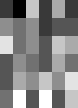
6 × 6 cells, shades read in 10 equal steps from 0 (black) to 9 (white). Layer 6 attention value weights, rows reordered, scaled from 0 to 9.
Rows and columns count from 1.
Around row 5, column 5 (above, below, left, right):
6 3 7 8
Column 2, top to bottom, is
0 4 4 5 6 9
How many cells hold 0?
1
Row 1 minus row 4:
-1 -5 3 -1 0 -2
